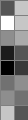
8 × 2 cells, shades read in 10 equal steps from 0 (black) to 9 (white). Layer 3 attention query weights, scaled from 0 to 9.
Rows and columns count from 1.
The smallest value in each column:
0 2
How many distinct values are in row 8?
2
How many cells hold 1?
1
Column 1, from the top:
3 9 5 1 0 4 5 7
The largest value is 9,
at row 2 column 1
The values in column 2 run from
2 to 7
